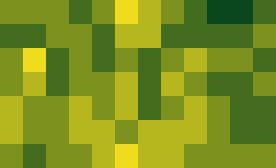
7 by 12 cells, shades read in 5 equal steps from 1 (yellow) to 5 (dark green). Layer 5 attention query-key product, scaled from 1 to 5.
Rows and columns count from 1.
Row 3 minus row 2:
-1 -3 1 0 0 1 2 -1 -2 -1 -1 1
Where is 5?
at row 1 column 10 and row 1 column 11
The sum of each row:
40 41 37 37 35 32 32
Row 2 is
4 4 3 3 4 2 2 4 4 4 4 3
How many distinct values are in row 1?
5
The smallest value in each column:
2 1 3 2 2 1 2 2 2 3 3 3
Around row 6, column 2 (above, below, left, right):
3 4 2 3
